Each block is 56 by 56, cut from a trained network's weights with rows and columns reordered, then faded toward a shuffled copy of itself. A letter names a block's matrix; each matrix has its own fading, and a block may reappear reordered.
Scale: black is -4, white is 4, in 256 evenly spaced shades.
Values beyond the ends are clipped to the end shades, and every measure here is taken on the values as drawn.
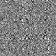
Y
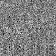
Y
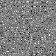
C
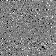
C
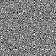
Y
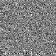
Y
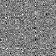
Y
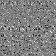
C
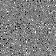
C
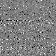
C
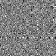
Y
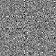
Y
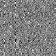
Y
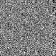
Y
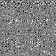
C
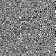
Y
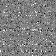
C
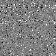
C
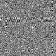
Y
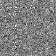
Y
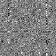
Y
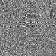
Y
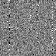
Y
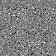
C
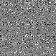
C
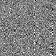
Y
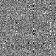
Y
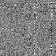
Y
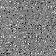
C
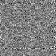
Y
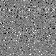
C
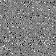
C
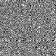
Y
